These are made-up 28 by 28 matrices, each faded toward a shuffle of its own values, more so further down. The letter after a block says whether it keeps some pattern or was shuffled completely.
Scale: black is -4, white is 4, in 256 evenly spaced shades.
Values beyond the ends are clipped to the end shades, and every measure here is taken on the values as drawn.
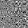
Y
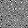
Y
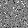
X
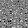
Y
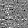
Y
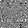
Y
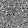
X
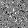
X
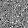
X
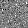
X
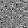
Y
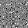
Y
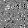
Y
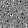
X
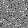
X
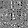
Y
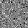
Y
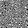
X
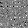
Y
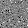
X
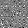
Y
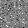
X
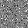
Y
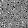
X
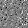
Y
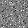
X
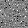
Y
